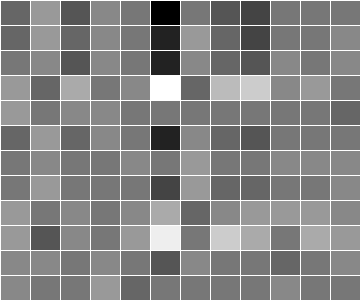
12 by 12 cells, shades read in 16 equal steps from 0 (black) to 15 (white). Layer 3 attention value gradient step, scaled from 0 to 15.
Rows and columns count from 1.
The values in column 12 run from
6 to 9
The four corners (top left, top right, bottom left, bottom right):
6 7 8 7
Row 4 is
9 6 10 7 8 15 6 11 12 8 9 7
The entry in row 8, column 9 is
6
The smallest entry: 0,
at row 1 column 6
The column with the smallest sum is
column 6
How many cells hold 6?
16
